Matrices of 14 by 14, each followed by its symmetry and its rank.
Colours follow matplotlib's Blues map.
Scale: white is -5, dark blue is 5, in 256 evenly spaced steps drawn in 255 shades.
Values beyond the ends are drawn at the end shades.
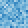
symmetric, full rank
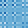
symmetric, rank one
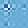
symmetric, rank one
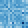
symmetric, rank three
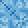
symmetric, full rank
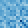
symmetric, rank three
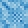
symmetric, rank three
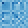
symmetric, rank three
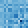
symmetric, rank three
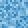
symmetric, full rank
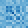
symmetric, rank three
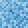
symmetric, full rank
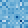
symmetric, rank three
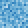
symmetric, full rank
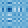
symmetric, rank one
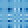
symmetric, rank one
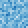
symmetric, full rank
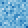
symmetric, full rank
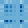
symmetric, rank one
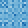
symmetric, rank three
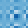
symmetric, rank one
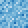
symmetric, full rank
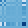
symmetric, rank one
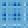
symmetric, rank one
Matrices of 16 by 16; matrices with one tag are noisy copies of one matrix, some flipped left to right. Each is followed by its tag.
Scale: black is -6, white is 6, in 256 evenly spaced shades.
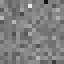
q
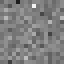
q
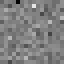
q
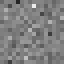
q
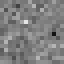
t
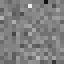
q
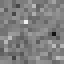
t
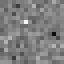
t
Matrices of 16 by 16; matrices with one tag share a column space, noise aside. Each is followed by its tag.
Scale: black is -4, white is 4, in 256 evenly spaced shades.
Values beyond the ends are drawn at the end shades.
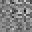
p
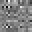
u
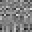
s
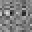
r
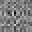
r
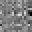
r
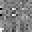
s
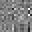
s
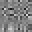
s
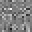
s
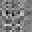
r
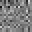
u
